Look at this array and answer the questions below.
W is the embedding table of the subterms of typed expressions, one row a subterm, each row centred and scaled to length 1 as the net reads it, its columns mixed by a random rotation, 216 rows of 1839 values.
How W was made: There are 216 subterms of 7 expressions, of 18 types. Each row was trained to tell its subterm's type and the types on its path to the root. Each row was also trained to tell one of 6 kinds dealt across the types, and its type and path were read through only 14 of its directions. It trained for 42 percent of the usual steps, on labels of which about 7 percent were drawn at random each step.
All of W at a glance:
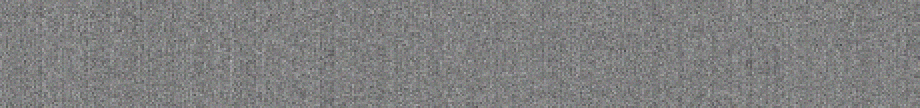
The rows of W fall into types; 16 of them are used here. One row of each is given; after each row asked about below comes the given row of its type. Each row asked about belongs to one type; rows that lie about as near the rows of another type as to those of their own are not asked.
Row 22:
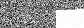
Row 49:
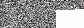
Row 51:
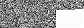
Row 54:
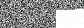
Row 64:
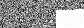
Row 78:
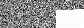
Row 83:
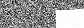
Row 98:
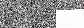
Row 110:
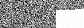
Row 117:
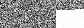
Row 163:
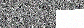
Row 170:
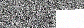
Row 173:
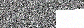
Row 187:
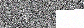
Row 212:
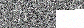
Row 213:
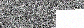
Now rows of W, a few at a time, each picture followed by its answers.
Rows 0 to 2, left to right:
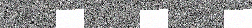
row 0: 213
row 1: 22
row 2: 51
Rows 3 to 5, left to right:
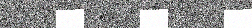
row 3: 163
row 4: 170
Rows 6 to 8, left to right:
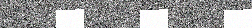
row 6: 78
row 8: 117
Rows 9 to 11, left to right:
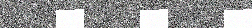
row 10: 187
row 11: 54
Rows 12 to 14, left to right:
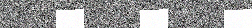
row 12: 117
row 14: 51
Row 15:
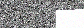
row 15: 22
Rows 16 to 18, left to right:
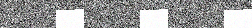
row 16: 187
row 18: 187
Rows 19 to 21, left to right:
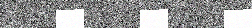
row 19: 170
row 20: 64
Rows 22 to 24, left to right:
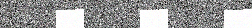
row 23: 98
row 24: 64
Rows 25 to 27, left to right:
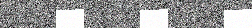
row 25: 213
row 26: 64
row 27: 49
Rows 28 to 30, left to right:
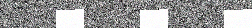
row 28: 117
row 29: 117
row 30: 163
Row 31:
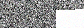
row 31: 212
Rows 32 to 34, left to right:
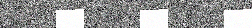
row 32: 110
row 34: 22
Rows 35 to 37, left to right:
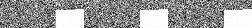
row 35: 64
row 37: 83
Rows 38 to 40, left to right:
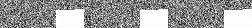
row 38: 187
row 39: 173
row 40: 83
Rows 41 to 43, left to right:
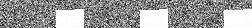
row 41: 78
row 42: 117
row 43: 64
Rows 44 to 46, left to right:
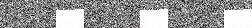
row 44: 54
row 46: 51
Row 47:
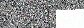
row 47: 163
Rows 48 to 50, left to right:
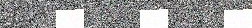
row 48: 110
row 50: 54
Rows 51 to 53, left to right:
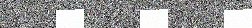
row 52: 170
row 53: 22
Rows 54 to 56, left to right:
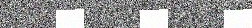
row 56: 163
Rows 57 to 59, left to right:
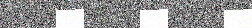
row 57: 83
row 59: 163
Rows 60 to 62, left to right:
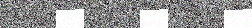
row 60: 83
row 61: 54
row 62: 54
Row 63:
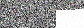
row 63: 51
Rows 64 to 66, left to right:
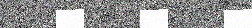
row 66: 173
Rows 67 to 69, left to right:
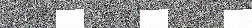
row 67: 212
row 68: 212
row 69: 49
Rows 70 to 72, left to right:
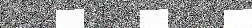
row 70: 170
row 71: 110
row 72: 83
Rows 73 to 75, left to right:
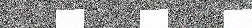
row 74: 51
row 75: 49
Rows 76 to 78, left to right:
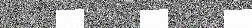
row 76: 64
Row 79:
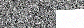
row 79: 163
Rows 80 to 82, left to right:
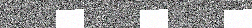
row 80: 187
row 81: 49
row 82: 117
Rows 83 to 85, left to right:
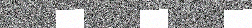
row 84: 212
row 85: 212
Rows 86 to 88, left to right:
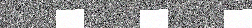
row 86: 163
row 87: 187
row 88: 83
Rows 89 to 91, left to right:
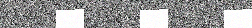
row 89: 83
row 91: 78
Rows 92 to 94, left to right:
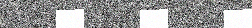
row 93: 49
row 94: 64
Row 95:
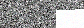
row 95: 163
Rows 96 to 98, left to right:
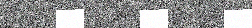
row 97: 110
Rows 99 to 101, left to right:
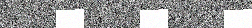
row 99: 54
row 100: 173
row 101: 163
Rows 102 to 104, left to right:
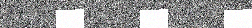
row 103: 173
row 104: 187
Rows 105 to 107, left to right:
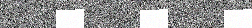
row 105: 117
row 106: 213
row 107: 98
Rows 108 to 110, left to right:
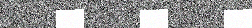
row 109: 163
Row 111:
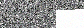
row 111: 173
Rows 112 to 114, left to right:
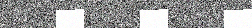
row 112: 212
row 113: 173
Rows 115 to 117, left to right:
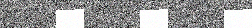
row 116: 22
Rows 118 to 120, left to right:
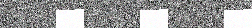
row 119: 110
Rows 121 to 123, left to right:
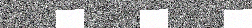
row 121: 78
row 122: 110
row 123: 170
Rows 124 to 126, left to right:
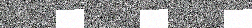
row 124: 173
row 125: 170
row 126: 170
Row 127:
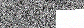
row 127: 213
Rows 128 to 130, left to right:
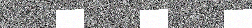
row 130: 64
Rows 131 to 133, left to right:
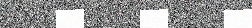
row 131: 163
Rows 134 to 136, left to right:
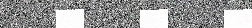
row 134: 98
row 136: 98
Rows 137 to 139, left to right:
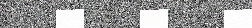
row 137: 163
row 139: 49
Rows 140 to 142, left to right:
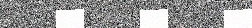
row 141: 173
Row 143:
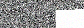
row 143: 49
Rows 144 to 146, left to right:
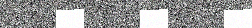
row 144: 170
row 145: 22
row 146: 117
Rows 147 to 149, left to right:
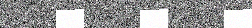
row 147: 117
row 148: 54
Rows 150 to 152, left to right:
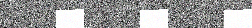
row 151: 187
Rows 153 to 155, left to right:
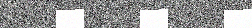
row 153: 83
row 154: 54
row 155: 212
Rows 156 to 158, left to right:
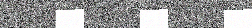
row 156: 49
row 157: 117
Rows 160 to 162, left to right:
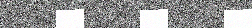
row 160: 212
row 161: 110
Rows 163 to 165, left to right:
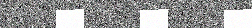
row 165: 22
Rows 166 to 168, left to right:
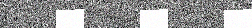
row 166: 173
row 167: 213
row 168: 49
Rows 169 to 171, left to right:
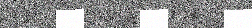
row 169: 51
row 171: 213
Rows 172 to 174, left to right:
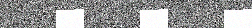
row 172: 187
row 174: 117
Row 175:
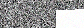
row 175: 83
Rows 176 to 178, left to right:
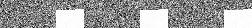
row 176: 22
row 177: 110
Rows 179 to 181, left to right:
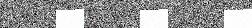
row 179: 51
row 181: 213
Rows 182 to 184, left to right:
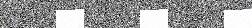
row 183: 187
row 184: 110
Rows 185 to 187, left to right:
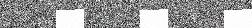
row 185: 110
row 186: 173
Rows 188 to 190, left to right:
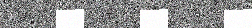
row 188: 213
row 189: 54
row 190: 213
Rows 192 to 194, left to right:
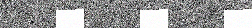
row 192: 54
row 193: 212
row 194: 212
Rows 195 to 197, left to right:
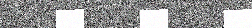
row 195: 110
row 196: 173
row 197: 78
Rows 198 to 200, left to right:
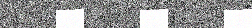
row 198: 83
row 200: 173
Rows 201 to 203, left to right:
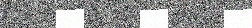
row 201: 173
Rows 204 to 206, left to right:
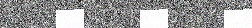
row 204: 187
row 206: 54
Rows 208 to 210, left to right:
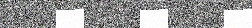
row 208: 83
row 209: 117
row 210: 64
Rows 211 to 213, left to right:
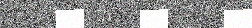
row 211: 78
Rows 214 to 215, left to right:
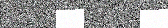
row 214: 49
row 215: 117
